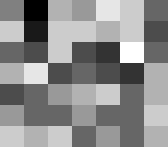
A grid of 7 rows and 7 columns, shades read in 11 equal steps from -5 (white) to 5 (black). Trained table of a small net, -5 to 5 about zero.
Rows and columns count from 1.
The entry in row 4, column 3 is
2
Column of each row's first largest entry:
2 2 5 6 1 2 4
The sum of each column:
-6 7 -9 -3 -4 -5 -5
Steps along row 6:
up same down up same down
